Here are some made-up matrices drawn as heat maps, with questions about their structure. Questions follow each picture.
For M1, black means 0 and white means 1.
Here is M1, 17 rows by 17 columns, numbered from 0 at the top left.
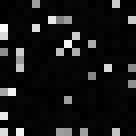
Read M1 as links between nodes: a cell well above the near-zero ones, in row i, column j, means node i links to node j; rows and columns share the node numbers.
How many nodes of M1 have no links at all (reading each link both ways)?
1
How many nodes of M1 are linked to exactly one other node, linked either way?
4
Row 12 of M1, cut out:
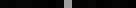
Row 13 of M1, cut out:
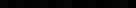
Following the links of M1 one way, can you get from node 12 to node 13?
yes
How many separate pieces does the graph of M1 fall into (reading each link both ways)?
2
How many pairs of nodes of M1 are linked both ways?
8
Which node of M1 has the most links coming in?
node 0
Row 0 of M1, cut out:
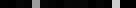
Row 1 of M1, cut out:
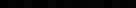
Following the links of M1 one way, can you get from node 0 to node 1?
yes
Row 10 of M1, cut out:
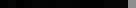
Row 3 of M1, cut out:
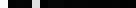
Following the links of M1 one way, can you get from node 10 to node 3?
no
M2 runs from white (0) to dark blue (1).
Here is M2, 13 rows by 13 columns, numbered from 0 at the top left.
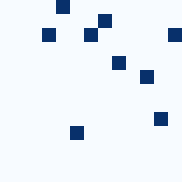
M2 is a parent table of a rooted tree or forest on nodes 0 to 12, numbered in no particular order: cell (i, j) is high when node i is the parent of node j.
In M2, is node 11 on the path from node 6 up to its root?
no
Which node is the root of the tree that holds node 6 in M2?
2
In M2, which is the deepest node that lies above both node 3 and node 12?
2
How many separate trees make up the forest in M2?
4
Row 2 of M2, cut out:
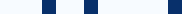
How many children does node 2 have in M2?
3
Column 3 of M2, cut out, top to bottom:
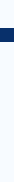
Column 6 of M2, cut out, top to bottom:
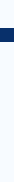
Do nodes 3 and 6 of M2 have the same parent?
yes
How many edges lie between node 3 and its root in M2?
1
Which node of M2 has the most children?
2
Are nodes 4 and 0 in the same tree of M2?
yes
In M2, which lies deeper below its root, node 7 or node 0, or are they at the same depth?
node 7
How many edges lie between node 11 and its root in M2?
3
